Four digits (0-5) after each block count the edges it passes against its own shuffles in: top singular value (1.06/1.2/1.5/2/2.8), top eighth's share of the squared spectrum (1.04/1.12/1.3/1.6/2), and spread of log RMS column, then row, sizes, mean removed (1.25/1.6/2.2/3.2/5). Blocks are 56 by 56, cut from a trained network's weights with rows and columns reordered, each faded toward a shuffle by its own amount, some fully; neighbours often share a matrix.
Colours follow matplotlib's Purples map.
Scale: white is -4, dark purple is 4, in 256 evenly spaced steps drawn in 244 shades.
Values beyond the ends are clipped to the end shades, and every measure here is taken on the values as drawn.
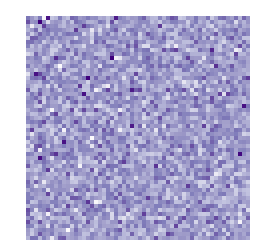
0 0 0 0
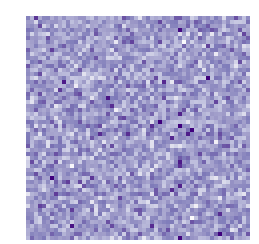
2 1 0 0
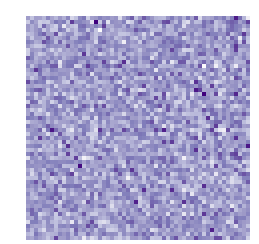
2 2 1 1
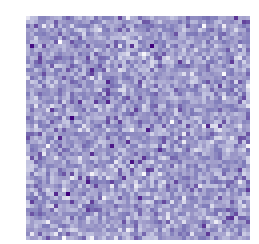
0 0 0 0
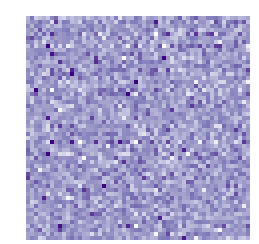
3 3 1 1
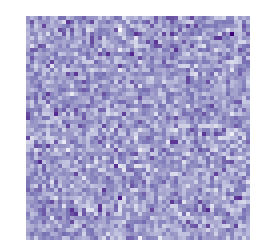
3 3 1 1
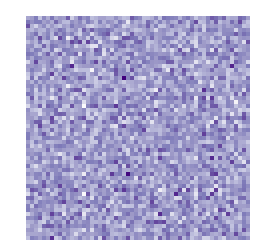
2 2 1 1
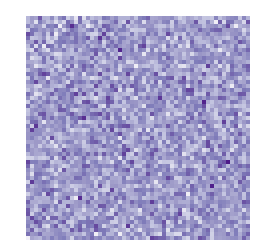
0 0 0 0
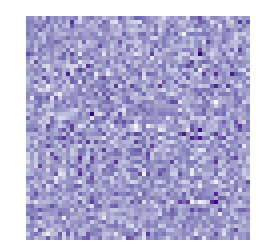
3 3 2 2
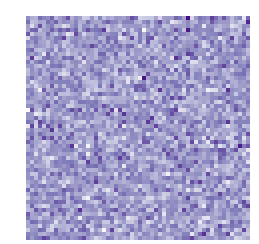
1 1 0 1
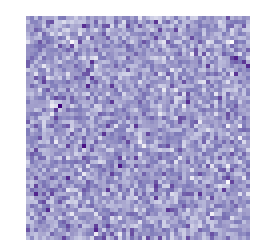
0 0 0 0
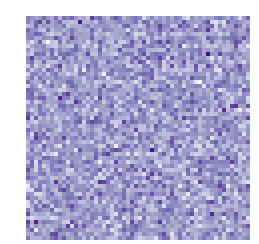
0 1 0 0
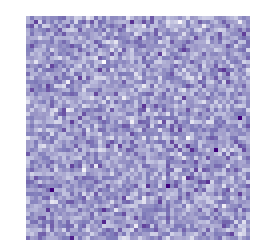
0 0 0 0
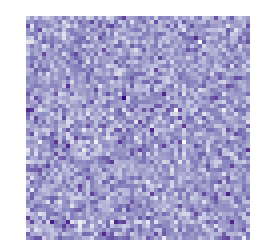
3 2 0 1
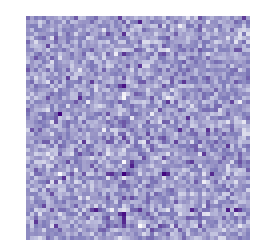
3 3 1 1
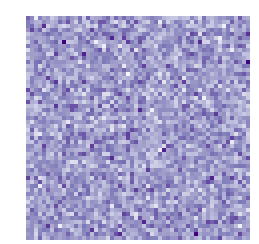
1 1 0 0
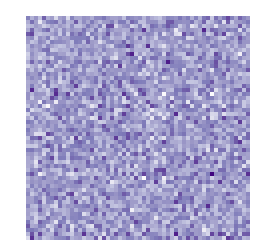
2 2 0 1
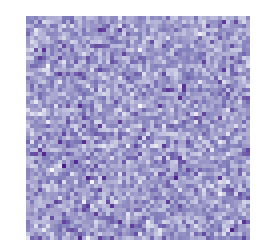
1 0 0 0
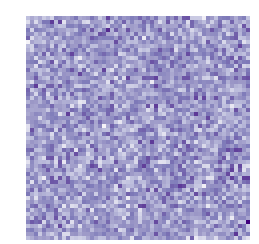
3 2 0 1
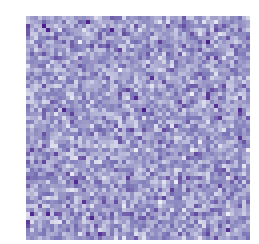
1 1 0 0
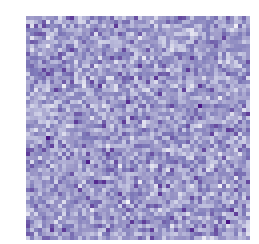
1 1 0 0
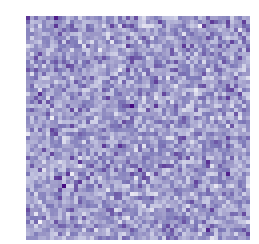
1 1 0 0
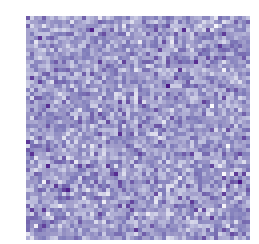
2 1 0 0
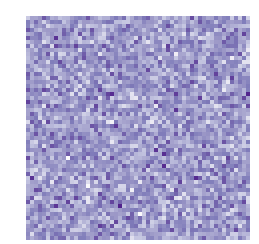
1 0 0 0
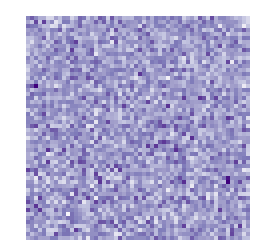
2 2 0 0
